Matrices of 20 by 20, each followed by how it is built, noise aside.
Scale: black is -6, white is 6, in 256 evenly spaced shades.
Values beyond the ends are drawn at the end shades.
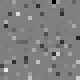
sparse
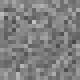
noise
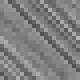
Toeplitz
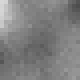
smooth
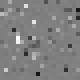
sparse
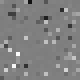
sparse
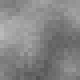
smooth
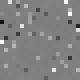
sparse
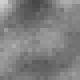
smooth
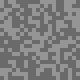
noise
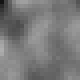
smooth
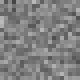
noise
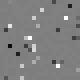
sparse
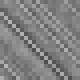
Toeplitz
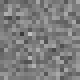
noise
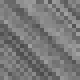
Toeplitz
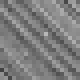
Toeplitz
